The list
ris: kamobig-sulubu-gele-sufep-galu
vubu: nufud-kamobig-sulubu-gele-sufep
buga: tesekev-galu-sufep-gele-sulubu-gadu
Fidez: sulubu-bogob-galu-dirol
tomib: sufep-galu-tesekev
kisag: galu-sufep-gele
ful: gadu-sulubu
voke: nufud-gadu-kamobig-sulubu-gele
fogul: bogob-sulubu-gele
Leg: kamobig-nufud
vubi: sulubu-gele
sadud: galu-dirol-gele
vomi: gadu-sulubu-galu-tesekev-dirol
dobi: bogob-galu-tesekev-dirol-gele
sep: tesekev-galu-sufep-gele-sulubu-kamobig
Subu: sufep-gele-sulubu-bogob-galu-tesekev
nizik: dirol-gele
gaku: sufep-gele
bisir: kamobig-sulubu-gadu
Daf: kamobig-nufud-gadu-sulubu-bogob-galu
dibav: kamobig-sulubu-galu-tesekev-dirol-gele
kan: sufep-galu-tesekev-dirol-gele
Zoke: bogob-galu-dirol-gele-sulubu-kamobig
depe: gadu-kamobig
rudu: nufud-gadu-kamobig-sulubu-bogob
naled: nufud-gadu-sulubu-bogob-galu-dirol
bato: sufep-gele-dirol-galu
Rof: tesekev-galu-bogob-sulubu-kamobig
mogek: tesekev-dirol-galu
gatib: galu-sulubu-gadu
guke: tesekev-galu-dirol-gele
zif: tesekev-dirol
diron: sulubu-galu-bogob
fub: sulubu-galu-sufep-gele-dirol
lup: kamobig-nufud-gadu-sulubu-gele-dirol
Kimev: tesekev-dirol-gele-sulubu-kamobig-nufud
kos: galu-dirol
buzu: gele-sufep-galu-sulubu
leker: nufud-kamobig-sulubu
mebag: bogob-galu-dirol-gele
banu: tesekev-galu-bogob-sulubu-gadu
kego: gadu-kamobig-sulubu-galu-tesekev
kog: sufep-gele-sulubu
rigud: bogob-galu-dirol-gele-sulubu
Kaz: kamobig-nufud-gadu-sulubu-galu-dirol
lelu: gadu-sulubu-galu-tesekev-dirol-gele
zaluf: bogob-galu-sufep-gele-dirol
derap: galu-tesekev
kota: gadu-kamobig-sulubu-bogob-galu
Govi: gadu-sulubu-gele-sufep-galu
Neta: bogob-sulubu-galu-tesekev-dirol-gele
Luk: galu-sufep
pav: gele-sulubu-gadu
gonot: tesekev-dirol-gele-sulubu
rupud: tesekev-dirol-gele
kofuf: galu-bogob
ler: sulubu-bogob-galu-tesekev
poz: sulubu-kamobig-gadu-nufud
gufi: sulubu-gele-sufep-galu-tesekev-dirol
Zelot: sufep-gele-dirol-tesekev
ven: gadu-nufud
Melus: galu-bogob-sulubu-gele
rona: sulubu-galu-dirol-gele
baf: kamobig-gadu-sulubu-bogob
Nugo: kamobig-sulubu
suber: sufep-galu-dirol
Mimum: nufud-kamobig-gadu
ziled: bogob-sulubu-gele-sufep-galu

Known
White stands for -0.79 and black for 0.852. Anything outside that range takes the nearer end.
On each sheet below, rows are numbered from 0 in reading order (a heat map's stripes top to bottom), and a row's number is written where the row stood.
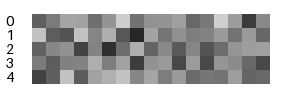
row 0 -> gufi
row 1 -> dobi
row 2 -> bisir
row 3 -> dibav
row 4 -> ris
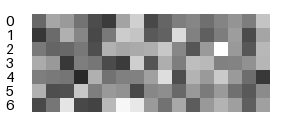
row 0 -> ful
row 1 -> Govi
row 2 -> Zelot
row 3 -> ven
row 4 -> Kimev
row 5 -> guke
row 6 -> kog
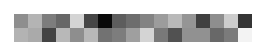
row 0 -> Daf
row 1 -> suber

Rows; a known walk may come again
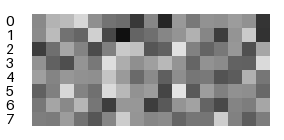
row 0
ler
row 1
Daf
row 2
Govi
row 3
bato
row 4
rigud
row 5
ziled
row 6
gatib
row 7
gonot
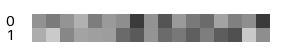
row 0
Neta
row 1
Fidez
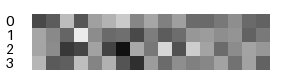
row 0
ris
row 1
derap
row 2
Mimum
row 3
dobi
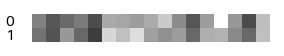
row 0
Zelot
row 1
gaku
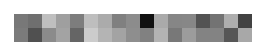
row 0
Melus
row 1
kisag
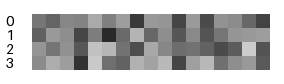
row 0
dibav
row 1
bisir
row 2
Zoke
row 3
leker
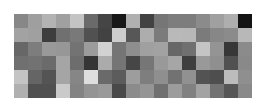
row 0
Rof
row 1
ven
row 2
gufi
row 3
lelu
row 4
mebag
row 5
guke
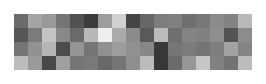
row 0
ful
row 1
buzu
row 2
Nugo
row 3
zif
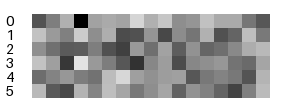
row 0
vubu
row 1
kofuf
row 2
depe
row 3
mogek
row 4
fub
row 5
sadud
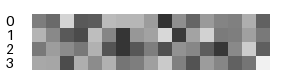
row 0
fogul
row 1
Leg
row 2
kota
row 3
suber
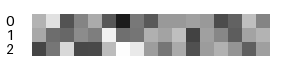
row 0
naled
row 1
zaluf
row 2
kog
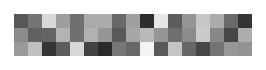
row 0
Subu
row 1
kan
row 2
Kaz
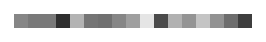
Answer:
Kimev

